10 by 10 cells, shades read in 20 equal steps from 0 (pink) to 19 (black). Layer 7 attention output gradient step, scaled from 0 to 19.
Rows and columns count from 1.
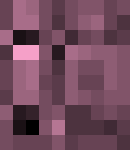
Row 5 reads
11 7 6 10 13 8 10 10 8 9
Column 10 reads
10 13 12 9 9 9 9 11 12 13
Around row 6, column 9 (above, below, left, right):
8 9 11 9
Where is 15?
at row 8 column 3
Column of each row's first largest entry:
5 5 2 5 5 5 1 2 3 10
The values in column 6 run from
6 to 14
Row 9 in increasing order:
5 9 10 12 13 13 13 14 17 19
